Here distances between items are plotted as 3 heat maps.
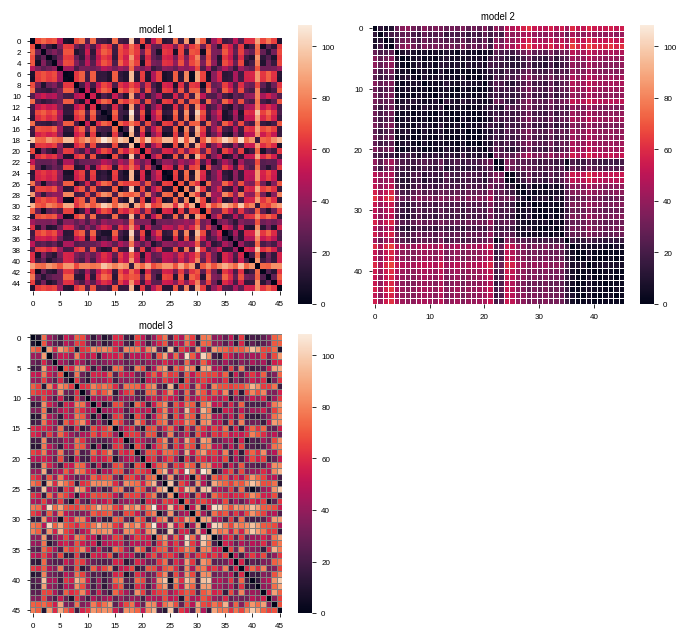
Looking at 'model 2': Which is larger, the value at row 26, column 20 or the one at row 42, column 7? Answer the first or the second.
the second
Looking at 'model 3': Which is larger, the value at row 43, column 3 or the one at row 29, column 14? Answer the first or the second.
the second
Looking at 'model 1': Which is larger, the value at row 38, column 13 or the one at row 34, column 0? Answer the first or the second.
the second
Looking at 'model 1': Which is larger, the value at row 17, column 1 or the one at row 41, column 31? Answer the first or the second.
the second
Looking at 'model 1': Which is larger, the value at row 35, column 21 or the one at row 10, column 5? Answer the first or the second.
the second
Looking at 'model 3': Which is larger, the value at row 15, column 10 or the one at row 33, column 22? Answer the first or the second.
the first
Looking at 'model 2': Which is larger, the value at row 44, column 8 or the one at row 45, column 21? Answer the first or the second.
the second
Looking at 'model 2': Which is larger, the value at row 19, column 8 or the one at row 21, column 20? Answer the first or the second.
the second
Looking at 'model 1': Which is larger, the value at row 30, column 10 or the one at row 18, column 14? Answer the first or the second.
the second
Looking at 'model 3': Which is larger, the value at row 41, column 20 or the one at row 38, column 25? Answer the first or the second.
the second
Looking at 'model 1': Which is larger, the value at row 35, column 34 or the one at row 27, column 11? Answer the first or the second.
the second
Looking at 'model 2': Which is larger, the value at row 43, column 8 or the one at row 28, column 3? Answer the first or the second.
the second
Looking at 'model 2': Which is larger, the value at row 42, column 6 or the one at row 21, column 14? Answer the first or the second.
the first
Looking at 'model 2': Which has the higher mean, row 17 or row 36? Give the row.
36
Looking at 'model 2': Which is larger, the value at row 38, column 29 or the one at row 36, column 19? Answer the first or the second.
the second
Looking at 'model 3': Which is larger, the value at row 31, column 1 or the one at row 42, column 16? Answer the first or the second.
the first
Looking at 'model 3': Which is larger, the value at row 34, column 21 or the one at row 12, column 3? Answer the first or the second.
the first
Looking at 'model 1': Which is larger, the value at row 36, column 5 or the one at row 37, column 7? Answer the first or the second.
the second
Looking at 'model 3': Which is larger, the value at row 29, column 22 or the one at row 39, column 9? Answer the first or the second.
the first
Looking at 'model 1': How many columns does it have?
46
